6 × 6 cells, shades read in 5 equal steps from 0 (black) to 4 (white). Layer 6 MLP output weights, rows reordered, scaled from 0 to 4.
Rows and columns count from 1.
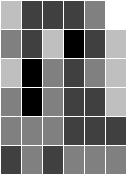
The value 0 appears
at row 2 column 4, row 3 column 2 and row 4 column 2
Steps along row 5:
same same down same same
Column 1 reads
3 2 3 2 2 1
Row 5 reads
2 2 2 1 1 1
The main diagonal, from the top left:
3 1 2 1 1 2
